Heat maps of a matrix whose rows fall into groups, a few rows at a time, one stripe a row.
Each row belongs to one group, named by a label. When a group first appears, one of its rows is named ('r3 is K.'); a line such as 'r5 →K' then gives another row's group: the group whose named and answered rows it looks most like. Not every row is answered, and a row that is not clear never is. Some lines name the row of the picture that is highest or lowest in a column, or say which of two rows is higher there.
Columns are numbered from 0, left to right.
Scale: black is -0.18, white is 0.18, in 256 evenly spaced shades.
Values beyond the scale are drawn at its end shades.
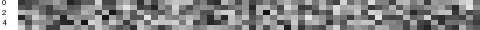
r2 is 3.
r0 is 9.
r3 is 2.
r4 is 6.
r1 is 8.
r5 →3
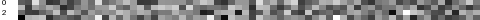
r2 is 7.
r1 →6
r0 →8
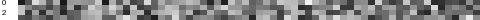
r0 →2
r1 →6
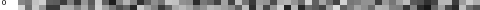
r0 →9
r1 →3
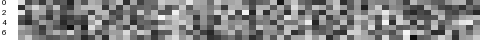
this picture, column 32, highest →2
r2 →3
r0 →6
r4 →9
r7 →9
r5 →6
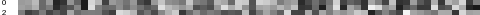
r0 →6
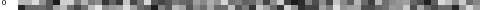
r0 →3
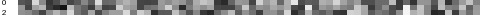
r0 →8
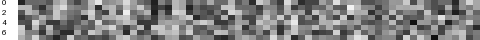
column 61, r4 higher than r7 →No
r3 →9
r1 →7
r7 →8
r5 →6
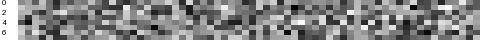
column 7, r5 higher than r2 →Yes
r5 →8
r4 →9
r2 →7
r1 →3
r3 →9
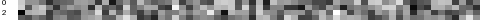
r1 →3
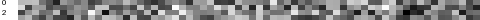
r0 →8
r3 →6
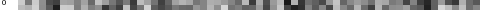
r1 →3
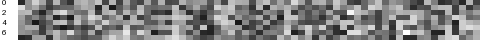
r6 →7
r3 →6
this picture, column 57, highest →6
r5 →9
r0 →2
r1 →3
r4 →7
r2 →7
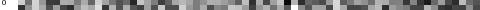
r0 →3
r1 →2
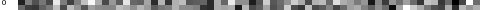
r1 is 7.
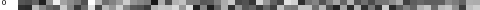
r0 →7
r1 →9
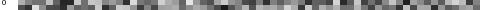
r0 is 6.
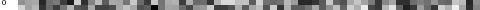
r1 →8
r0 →6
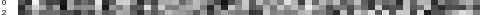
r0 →8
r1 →2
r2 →9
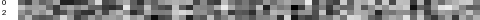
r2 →9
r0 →9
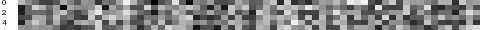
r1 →2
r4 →2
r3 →9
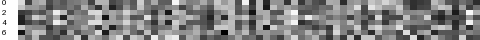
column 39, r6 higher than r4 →No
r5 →3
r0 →3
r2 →7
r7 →6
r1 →3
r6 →2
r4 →7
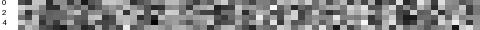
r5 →9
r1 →8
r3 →8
